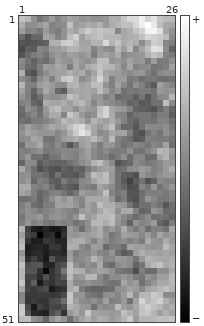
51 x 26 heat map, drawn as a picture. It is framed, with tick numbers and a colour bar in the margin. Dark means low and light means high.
Grain: blotchy. Ninth with the lowest average: bottom left. Odd patch: lower, in the bottom left. Roughest part: bottom left.
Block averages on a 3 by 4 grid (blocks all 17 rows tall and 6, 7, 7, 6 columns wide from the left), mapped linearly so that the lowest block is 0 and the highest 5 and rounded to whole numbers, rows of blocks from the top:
3 5 5 4 / 3 4 3 3 / 0 3 4 5
